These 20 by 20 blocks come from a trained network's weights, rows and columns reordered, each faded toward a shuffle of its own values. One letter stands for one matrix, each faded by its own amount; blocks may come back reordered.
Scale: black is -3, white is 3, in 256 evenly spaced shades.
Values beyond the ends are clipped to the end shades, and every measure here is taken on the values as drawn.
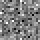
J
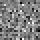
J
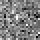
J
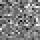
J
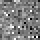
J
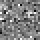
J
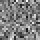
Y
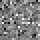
J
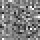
J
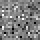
J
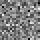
Y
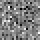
J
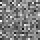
Y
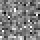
J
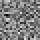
Y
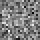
Y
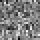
Y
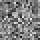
Y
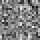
Y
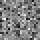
J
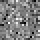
J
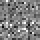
J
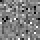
J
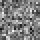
Y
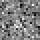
J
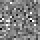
J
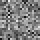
Y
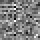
Y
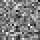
Y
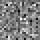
J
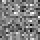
Y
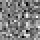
Y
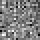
J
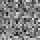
Y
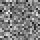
Y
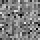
J
